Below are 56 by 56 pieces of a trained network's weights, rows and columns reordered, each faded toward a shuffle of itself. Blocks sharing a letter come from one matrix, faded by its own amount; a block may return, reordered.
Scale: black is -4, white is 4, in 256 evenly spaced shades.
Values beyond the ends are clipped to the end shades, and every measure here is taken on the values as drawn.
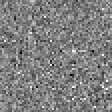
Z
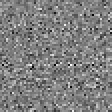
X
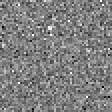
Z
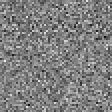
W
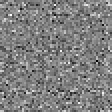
X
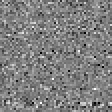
X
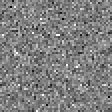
Z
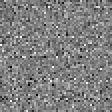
X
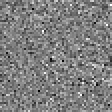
Z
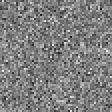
W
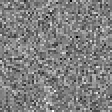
W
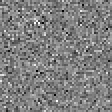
Z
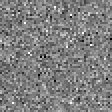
Z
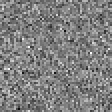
W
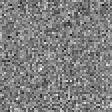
W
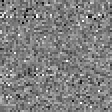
Z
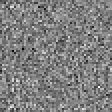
W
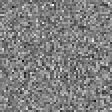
W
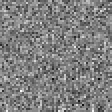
W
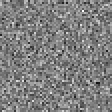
W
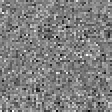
X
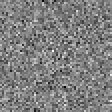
W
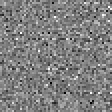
X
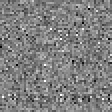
Z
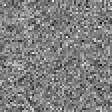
W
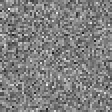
W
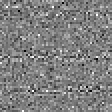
X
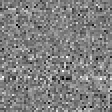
X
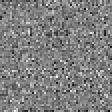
X
